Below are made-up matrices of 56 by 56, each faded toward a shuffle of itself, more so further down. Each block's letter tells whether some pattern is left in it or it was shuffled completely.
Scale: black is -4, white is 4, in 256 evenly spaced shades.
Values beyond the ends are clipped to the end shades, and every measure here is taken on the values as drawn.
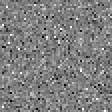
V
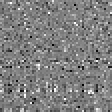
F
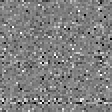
F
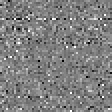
F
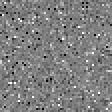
V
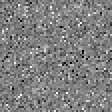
V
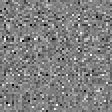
F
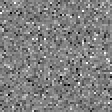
V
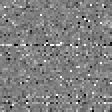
F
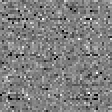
F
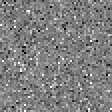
V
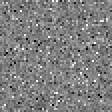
V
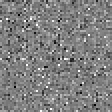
F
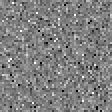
V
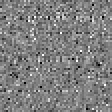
F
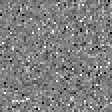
V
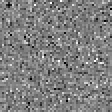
V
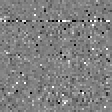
F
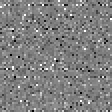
F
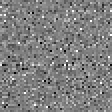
F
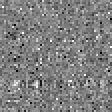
F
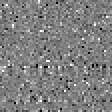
F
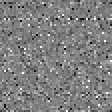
F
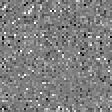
F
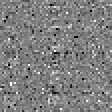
F
